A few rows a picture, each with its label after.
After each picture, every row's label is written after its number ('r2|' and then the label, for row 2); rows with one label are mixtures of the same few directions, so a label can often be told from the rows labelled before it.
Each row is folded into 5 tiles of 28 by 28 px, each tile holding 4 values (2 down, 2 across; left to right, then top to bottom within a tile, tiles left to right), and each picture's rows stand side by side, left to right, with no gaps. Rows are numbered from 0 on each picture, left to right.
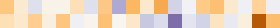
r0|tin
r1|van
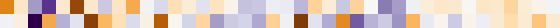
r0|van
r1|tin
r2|tin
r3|van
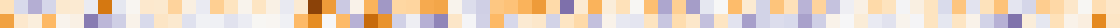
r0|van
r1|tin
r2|van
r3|tin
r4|tin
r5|tin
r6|tin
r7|van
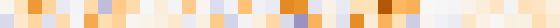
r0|van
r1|van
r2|tin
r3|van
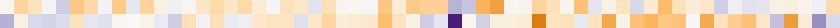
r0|tin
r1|van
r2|tin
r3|van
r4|tin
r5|van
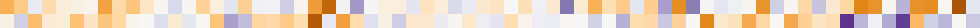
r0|tin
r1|van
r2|van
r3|van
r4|tin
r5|tin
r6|tin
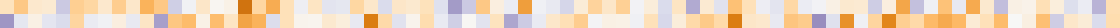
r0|tin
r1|tin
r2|van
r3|van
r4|tin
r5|van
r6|tin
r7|tin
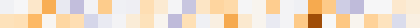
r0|van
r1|van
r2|van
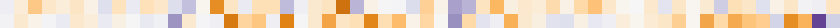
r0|tin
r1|van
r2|tin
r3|van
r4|van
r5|van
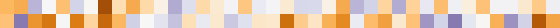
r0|tin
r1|van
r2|tin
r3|van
